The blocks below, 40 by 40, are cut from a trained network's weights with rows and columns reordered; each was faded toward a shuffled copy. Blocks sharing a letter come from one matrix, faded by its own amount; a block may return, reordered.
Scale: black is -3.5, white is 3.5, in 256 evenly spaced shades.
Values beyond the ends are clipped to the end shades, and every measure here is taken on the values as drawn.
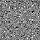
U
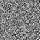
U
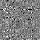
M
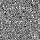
U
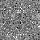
U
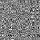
M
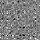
M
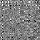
M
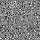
U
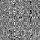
M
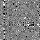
M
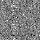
U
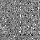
U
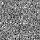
U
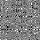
M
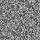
U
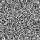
U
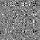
M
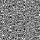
M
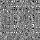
M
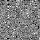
U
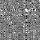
M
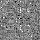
U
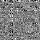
M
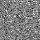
U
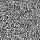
U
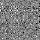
M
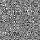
M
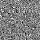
U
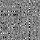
M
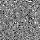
U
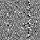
M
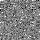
U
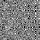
M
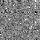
U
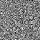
U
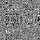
M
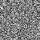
U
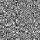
M
